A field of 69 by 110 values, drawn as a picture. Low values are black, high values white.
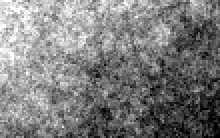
Ninth with the highest average: top left. Average level on the scale: 50%. Grain: blotchy. Slope: up to the top left.
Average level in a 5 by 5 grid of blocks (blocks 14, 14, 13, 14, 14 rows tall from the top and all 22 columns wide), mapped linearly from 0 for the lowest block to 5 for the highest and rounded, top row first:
54432 | 54331 | 43221 | 43210 | 32110
